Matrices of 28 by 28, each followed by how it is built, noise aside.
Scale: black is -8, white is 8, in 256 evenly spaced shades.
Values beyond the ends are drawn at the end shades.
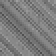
Toeplitz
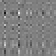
low rank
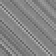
Toeplitz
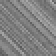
Toeplitz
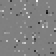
sparse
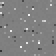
sparse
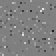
sparse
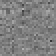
low rank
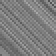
Toeplitz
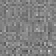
low rank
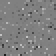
sparse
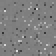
sparse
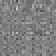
low rank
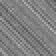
Toeplitz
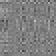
low rank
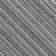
Toeplitz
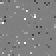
sparse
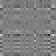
low rank
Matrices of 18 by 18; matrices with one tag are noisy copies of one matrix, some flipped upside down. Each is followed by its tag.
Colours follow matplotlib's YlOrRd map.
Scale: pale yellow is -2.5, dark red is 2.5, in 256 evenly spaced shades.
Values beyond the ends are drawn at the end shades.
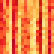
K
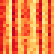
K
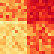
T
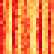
K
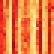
K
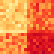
T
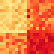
T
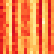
K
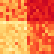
T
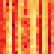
K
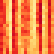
K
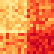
T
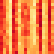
K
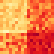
T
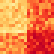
T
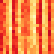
K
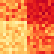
T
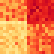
T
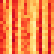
K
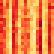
K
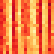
K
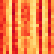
K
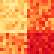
T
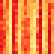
K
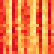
K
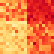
T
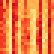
K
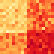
T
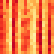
K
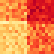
T
